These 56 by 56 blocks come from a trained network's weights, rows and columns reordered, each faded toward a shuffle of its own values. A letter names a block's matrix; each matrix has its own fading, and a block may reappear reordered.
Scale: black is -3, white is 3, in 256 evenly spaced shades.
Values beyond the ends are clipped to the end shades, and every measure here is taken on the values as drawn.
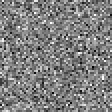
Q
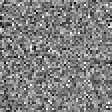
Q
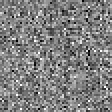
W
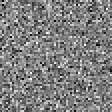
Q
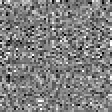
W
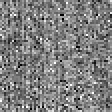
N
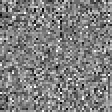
W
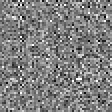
W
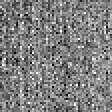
N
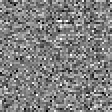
Q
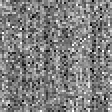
N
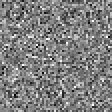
Q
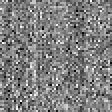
N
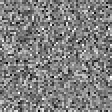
Q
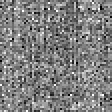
N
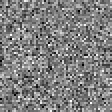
Q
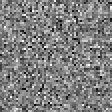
Q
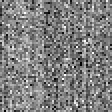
N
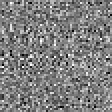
W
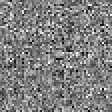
W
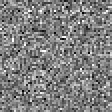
Q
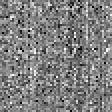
N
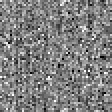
N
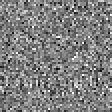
Q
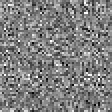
W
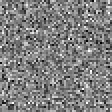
Q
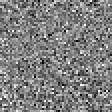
Q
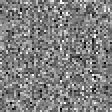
W
